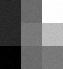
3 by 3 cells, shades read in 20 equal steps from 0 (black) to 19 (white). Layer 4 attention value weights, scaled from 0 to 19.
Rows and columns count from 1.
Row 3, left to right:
0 8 9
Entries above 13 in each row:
1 1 0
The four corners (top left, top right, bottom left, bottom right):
3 19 0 9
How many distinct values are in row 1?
3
